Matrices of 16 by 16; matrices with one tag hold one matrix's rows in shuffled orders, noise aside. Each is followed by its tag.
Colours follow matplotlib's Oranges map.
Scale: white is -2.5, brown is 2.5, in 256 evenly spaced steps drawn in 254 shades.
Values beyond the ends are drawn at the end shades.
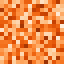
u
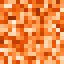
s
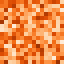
s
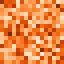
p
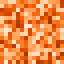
p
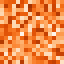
u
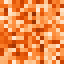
s
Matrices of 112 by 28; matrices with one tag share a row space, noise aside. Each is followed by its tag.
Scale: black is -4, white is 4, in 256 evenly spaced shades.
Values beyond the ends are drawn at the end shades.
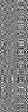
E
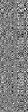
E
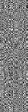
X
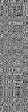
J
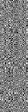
X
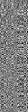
E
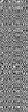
J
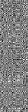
J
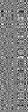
E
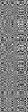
E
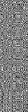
J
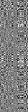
E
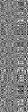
E
